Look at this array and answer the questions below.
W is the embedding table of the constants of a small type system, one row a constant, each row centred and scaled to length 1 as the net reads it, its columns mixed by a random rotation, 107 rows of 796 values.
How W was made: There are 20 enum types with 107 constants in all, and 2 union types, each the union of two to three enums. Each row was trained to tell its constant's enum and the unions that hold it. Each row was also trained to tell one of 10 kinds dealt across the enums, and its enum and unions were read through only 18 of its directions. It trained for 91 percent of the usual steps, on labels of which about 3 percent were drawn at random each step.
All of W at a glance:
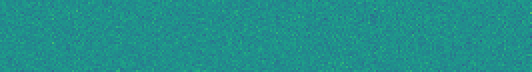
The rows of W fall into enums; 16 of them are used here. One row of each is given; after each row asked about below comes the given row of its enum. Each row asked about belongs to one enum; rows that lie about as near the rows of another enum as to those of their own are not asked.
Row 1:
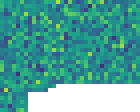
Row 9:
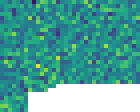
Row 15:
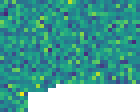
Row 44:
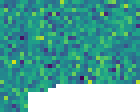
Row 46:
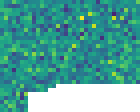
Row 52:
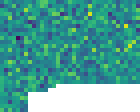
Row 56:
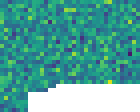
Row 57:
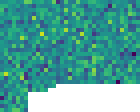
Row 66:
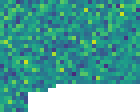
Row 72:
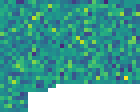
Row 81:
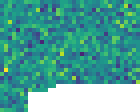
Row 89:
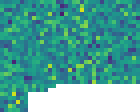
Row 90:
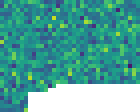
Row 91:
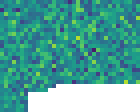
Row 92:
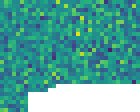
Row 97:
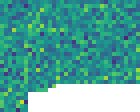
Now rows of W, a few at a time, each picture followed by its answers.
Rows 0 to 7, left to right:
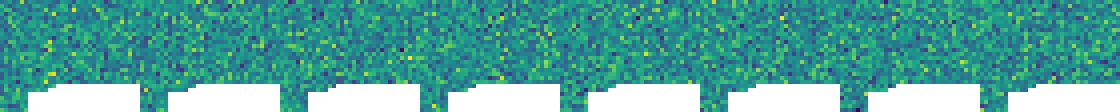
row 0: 44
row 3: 56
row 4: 72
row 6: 66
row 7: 81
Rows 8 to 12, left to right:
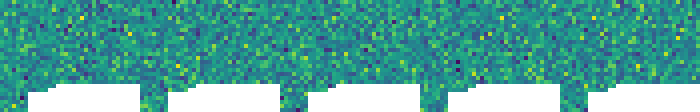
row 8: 56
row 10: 66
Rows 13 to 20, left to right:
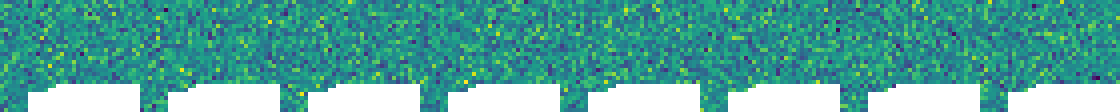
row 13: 56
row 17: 91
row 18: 92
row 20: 91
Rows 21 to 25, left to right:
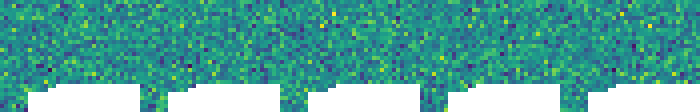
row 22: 15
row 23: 52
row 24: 90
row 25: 92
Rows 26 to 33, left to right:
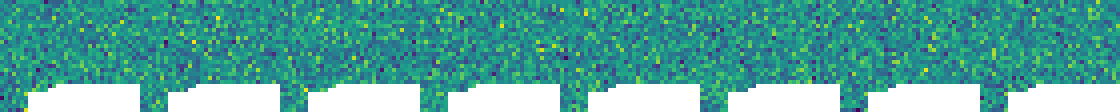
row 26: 44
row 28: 97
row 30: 1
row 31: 52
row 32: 66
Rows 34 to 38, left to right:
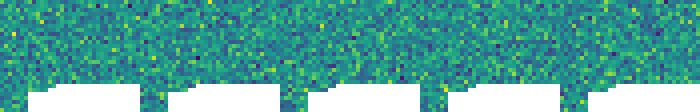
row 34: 81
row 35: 15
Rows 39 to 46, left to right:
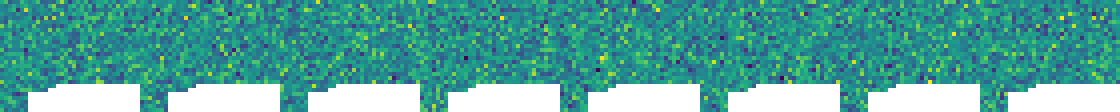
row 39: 66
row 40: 72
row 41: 52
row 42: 92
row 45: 44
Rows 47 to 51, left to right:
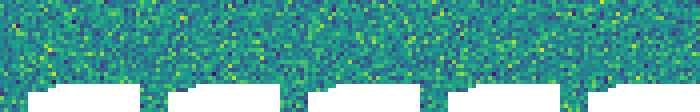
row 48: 72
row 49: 91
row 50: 72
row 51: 89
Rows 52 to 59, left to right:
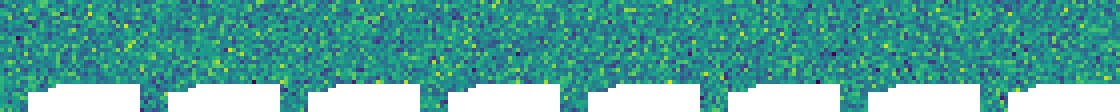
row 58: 52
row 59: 44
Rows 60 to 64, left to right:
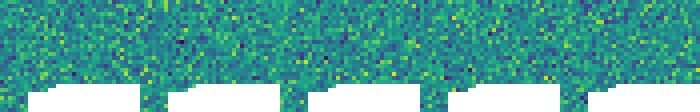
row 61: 92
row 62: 92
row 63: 72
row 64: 81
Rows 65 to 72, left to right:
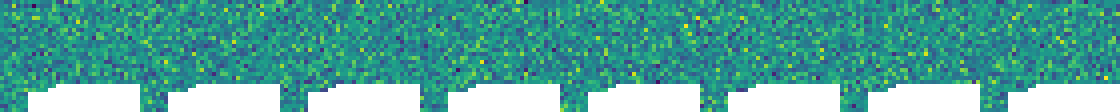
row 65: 90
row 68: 72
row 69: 57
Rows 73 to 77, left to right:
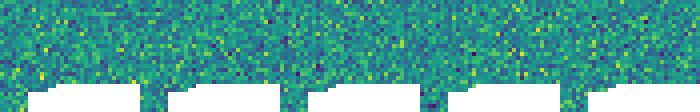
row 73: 57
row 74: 91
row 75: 1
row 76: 90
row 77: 66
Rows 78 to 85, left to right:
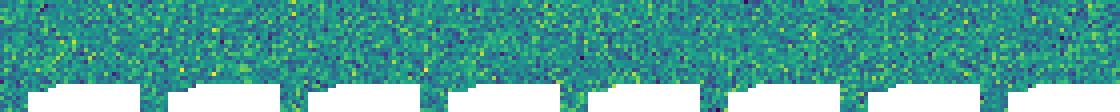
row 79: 89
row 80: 57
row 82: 97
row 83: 44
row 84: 91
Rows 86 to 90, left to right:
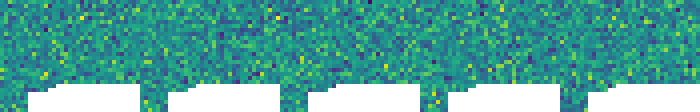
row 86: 1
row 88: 52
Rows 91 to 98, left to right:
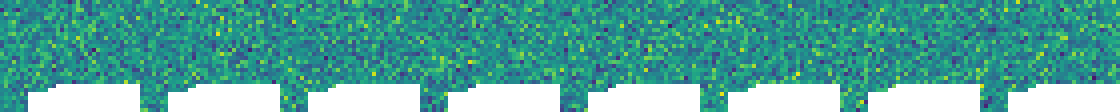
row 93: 92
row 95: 1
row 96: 97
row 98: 52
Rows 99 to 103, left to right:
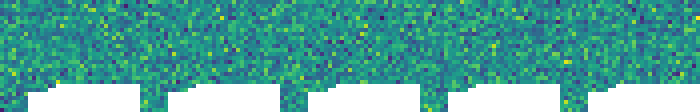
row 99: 89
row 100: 91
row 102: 89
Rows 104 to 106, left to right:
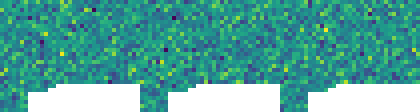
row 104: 15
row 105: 66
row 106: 56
